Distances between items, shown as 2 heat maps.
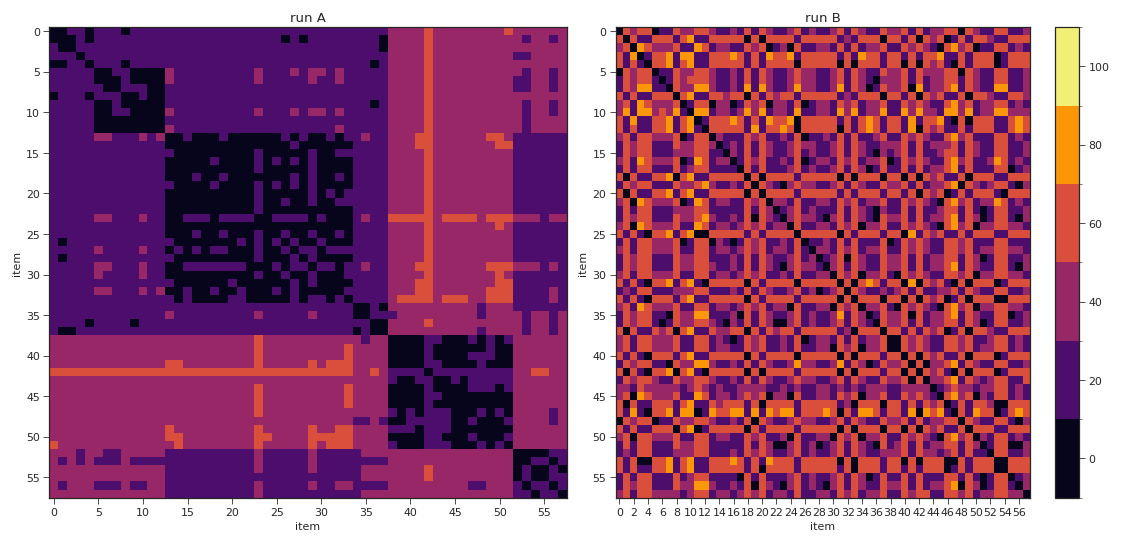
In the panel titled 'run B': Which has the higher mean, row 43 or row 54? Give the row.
54
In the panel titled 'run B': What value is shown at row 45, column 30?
20
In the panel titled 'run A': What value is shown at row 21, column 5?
20
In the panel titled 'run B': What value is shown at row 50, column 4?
60
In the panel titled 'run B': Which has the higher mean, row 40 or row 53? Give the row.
53
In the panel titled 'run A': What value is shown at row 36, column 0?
20
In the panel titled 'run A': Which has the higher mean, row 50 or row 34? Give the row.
50
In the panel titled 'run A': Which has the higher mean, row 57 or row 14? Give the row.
57
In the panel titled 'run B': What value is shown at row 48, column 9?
40
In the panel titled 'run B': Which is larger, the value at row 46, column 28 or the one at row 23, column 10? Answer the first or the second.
the first
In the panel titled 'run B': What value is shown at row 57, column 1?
60
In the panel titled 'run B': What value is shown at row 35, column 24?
40
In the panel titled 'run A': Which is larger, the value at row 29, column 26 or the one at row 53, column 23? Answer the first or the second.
the second
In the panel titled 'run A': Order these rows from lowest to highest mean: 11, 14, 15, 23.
14, 15, 11, 23
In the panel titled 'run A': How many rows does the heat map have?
58
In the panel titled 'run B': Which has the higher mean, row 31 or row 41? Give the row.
31
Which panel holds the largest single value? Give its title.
run B
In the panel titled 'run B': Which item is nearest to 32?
28
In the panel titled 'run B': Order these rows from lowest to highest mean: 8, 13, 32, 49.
32, 13, 8, 49
